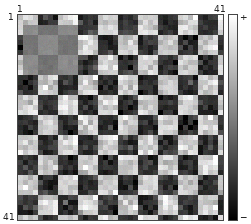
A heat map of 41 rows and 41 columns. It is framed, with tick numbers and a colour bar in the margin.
Slope: none. Grain: checkered. Histogram: two levels. Calmest part: top left. Odd patch: calmer, in the top left.
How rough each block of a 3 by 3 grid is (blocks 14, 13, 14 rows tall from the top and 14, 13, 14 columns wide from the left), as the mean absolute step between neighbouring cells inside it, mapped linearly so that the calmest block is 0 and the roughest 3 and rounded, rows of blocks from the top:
023 / 233 / 333
